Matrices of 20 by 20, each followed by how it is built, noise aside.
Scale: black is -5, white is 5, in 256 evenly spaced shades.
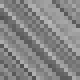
Toeplitz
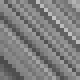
Toeplitz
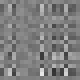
low rank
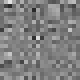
low rank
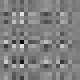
low rank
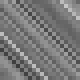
Toeplitz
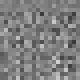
low rank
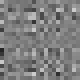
low rank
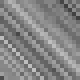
Toeplitz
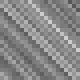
Toeplitz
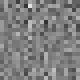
low rank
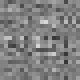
low rank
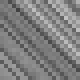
Toeplitz
